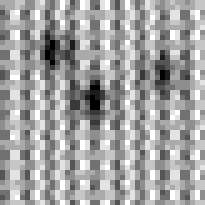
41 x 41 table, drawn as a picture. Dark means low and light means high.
Stripes: upright, repeating 9 times. Ninth with the lowest average: centre. Slope: none. Dips: three.
